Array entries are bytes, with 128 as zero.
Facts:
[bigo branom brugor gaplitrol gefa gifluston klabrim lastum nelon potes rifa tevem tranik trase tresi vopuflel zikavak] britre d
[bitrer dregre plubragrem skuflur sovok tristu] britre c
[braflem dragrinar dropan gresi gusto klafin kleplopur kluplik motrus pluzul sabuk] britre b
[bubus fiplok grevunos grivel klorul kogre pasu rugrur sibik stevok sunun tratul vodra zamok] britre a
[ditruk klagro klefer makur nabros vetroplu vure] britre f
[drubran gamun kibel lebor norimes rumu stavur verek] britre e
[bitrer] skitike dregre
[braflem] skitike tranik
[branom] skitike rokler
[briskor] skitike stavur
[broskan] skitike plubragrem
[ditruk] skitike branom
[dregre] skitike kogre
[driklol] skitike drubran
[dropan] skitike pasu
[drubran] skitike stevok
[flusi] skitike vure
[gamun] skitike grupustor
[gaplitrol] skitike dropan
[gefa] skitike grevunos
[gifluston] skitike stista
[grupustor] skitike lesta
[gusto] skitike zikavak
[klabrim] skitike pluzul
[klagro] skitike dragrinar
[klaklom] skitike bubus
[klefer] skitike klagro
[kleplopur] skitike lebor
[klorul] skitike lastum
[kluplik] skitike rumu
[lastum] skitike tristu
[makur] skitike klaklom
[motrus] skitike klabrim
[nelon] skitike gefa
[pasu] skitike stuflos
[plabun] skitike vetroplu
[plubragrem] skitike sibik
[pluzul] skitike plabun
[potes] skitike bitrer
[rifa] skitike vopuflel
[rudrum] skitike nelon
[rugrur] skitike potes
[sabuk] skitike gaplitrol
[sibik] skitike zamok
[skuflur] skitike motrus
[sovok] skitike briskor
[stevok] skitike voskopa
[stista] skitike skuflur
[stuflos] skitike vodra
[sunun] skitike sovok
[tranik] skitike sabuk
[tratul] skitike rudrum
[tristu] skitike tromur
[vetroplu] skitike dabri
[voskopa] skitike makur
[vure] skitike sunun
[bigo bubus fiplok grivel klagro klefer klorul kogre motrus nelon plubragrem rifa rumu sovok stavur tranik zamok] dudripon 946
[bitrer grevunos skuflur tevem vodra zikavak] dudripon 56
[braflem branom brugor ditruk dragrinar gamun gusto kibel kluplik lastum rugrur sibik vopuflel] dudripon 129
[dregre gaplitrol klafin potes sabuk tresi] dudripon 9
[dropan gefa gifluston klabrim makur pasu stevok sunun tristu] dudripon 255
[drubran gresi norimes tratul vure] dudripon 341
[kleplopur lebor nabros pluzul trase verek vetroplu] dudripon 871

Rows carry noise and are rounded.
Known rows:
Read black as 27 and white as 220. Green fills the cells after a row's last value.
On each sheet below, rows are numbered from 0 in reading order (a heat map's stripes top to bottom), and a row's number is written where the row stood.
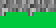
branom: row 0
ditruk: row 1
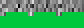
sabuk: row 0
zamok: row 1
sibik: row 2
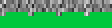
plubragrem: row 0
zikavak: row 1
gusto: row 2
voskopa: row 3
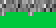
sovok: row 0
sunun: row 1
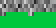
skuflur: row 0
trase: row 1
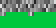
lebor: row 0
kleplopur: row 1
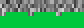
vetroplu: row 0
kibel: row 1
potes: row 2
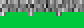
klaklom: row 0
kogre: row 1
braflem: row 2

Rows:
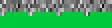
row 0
stavur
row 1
makur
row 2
gifluston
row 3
pluzul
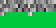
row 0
dropan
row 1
driklol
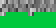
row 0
broskan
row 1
vopuflel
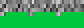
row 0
gresi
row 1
tristu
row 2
flusi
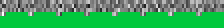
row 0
bubus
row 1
rifa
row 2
vodra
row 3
rugrur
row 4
gefa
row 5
grevunos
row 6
nelon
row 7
stista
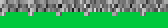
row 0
plabun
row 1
dabri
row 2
tratul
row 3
drubran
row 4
vure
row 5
nabros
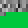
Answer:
dregre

